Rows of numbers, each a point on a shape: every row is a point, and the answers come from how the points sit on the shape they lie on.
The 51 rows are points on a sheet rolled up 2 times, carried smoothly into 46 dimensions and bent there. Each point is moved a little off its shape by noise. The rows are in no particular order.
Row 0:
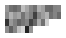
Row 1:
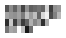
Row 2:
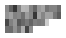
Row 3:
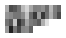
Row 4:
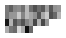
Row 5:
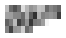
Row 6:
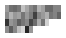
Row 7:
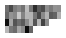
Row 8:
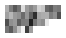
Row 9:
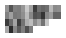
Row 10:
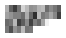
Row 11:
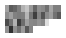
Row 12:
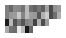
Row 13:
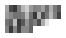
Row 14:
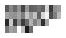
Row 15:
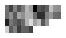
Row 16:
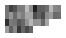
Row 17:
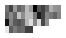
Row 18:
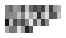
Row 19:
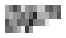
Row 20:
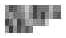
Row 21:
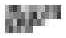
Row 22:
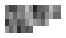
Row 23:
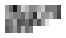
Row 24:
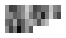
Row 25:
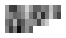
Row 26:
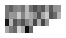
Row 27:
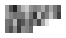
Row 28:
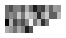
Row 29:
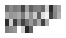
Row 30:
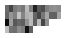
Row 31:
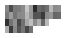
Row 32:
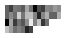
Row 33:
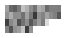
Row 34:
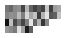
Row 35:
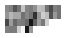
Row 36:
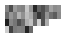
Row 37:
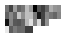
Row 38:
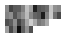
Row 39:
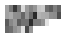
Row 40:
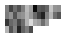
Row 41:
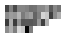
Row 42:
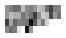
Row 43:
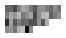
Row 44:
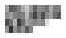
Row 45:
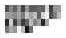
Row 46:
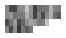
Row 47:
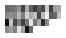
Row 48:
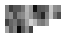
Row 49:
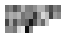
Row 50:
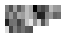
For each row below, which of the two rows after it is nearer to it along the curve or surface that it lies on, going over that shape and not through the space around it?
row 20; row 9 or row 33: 9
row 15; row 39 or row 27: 27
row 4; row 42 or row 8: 42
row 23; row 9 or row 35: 35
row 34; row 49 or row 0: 49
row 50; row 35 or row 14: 14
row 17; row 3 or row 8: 3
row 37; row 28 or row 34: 28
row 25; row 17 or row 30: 17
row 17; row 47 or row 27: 47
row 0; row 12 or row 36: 36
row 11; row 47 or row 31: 31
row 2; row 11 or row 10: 11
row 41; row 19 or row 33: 19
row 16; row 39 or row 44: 44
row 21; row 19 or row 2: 19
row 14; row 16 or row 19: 19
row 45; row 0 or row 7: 7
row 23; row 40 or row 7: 40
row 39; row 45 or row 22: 22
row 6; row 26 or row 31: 31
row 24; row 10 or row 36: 10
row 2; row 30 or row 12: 30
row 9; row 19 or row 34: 19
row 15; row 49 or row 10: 10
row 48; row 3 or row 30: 3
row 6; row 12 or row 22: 22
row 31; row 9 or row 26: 9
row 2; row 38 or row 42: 42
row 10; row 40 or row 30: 40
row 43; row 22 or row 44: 44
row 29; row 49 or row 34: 34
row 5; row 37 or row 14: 37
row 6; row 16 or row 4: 16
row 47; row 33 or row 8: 8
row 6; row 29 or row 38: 38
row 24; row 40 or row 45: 40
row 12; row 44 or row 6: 44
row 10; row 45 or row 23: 23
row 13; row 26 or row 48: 48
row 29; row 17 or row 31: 17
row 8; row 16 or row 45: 16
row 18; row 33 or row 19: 19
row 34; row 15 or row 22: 15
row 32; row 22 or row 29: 29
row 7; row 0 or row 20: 20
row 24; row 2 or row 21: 21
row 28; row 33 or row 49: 49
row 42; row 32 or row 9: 9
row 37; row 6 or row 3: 3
